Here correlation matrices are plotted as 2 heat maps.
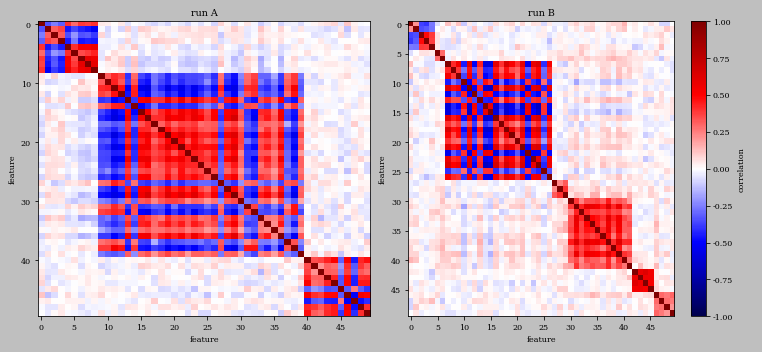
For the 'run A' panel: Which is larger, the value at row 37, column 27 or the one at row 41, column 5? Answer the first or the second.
the first
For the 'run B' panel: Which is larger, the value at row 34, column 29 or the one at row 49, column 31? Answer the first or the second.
the first
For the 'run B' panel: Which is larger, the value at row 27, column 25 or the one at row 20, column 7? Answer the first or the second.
the second
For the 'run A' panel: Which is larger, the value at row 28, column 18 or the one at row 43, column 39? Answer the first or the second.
the first
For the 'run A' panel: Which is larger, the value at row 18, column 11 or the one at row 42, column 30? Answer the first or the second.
the second
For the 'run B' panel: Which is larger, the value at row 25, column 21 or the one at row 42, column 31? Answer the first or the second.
the second
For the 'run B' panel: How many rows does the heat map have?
50
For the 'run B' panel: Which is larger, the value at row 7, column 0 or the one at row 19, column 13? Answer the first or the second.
the second
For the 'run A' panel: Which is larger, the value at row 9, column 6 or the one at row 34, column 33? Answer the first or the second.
the second
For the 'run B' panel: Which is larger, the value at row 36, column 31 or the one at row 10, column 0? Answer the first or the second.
the first
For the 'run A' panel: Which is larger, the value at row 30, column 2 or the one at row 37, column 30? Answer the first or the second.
the first
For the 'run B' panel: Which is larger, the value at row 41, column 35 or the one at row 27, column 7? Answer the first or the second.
the first
